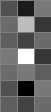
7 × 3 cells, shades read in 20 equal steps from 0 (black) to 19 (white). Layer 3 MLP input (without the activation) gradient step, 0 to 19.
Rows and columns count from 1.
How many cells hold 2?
1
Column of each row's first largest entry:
3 2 3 2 2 3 3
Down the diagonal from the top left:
6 14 8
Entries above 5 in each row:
2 2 2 2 3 2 2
